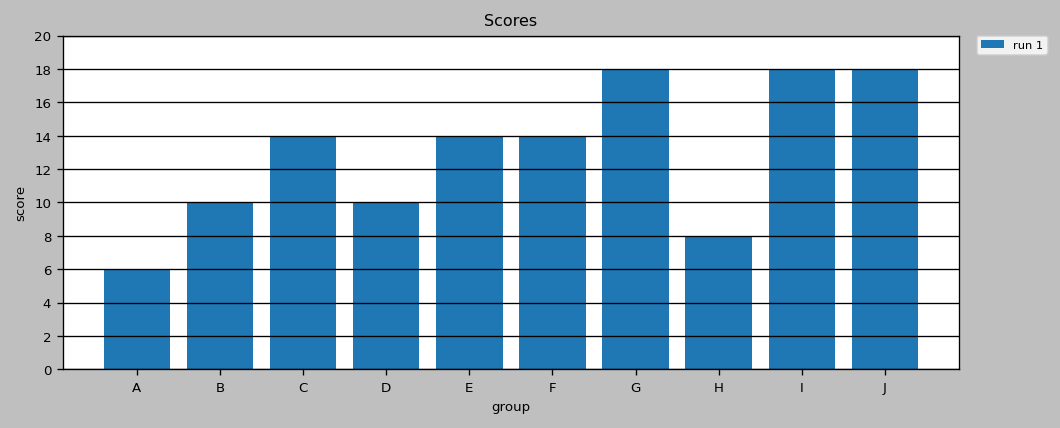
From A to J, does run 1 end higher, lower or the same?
higher
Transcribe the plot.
Title: Scores
x-axis: group, ticks A B C D E F G H I J
y-axis: score, ticks 0 2 4 6 8 10 12 14 16 18 20
Legend: run 1
Values:
run 1: 6 10 14 10 14 14 18 8 18 18
